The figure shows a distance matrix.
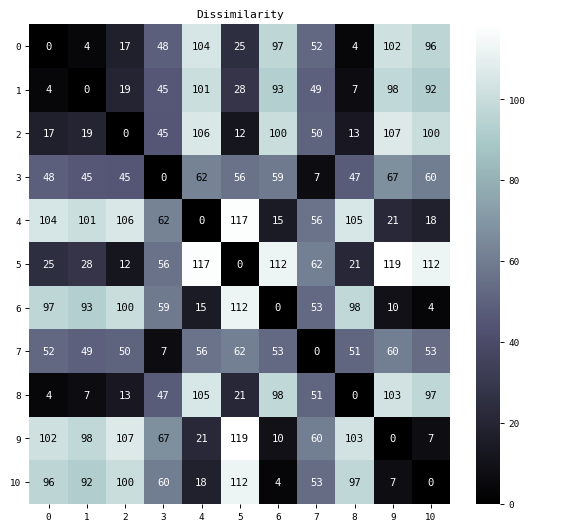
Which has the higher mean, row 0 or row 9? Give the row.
9
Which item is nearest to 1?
0
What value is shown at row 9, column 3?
67
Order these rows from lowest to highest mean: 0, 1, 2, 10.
1, 0, 2, 10
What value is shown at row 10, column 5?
112
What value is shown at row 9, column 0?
102
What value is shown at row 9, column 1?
98
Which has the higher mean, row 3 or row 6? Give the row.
6
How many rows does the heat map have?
11
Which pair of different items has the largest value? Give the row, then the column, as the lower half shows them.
9, 5
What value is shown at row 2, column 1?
19
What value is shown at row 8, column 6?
98
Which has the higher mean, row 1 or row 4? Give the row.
4
